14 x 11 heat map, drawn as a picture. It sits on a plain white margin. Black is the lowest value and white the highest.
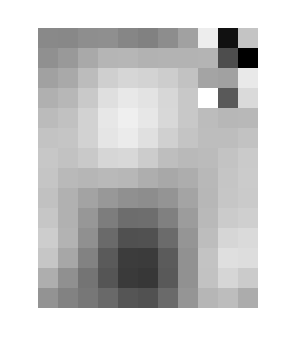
Stripes: none. Grain: blotchy. Calmest part: middle right. Roughest part: top right. Odd patch: rougher, in the top right.
